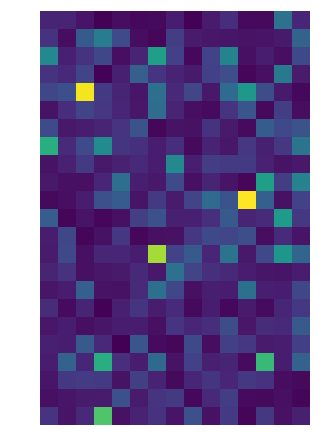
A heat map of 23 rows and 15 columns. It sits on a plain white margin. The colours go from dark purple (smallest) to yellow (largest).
There is no seam. The texture is fine-grained noise. The halves do not mirror each other. Most values sit low, with a long tail of high ones.
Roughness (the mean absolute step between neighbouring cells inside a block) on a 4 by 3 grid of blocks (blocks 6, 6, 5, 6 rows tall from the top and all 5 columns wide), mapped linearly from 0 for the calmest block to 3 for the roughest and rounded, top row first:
2 1 2
1 1 3
0 2 1
2 1 1
